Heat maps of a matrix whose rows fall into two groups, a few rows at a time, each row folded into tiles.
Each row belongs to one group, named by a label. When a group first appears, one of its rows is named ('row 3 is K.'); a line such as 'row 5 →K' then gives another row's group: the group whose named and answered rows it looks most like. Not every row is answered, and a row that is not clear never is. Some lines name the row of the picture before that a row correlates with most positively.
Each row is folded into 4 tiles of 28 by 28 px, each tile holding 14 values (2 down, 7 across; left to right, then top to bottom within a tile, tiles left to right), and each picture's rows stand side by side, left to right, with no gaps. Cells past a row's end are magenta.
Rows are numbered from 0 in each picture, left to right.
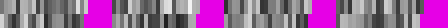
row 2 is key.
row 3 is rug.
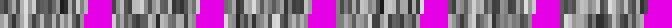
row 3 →rug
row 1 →key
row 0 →key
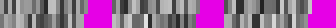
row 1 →rug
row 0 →rug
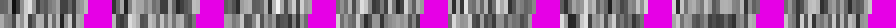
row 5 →key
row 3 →key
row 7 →key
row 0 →key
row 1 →key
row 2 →rug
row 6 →rug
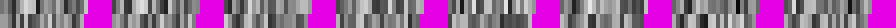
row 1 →key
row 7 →key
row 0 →key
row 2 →key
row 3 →key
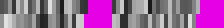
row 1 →key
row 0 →rug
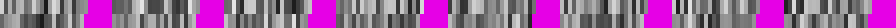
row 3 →rug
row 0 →rug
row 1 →key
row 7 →key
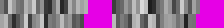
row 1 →key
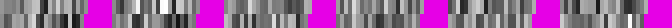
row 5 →key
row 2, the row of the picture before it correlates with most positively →0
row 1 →rug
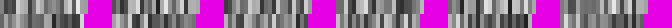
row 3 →key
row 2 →key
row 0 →rug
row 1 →rug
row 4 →rug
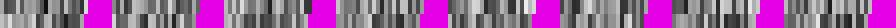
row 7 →rug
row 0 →rug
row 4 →key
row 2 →rug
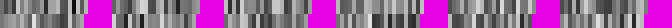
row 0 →rug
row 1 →key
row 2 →rug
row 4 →key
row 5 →key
